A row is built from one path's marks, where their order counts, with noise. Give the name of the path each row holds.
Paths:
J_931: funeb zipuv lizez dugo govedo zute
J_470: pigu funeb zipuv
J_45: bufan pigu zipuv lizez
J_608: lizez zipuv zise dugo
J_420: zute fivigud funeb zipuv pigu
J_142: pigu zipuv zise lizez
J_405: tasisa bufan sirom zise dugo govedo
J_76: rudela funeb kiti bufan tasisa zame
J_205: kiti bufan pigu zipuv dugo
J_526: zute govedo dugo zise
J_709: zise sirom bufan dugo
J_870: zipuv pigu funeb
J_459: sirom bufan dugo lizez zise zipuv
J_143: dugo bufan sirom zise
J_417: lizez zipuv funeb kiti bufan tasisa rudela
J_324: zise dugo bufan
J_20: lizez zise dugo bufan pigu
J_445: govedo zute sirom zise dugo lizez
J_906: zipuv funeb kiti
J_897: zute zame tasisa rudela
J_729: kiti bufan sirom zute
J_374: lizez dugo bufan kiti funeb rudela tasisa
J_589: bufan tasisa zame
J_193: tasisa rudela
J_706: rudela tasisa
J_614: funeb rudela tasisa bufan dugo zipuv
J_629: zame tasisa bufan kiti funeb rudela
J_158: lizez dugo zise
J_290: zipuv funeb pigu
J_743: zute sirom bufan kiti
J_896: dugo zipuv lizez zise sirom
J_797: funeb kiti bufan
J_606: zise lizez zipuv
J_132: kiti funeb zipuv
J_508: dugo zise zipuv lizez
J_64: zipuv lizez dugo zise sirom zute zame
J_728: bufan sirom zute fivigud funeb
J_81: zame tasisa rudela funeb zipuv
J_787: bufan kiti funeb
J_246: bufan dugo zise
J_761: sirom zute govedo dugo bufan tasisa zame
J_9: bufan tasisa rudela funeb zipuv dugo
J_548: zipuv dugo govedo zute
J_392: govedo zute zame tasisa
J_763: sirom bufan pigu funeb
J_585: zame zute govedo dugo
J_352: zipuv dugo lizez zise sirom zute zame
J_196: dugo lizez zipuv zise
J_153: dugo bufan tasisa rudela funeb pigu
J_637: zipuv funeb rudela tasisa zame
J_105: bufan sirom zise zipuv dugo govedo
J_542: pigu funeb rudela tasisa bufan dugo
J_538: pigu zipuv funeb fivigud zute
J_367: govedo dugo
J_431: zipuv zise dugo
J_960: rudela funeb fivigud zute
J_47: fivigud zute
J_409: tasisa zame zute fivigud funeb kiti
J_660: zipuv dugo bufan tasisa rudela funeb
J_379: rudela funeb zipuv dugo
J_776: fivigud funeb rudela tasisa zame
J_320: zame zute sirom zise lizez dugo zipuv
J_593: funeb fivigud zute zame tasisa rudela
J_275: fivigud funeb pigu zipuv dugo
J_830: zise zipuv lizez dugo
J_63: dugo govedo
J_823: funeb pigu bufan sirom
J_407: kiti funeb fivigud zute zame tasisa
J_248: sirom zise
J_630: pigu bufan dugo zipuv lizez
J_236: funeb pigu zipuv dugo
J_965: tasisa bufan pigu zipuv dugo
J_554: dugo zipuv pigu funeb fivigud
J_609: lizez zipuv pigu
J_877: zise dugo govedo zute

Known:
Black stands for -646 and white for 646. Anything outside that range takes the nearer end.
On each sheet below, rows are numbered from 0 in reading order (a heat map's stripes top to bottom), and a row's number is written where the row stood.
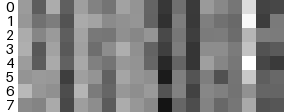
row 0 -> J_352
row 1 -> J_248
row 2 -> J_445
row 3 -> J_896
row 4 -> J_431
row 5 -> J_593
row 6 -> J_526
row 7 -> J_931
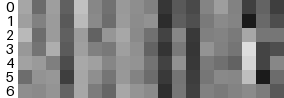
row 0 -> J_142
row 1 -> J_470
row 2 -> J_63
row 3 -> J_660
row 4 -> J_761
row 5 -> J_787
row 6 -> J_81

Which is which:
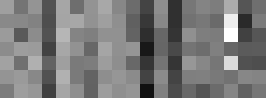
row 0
J_153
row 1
J_459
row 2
J_709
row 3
J_823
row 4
J_548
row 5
J_409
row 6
J_614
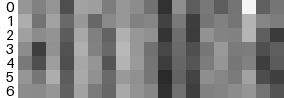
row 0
J_275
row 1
J_367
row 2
J_320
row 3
J_158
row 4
J_417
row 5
J_870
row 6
J_629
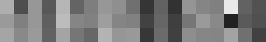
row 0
J_877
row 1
J_630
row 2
J_585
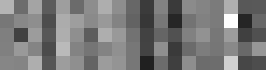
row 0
J_554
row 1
J_105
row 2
J_608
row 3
J_405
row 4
J_637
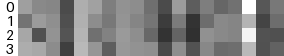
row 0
J_47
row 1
J_589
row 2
J_324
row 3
J_420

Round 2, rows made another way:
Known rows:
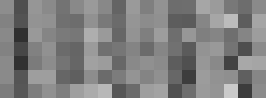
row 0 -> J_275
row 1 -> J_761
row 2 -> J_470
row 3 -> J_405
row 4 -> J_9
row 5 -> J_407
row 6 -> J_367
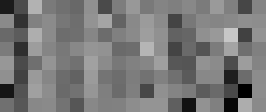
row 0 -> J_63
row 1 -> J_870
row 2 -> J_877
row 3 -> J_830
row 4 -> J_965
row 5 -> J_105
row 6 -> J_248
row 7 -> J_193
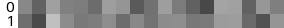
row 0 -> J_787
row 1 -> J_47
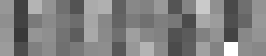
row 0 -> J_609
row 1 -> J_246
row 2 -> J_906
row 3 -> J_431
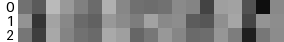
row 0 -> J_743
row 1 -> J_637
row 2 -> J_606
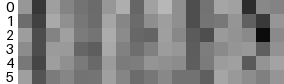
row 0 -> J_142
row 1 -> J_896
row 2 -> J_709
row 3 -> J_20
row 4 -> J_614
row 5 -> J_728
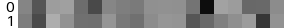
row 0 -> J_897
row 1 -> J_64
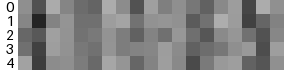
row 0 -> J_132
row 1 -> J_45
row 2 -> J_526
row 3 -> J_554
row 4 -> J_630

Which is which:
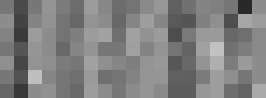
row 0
J_763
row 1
J_660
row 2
J_236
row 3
J_776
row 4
J_542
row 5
J_374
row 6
J_153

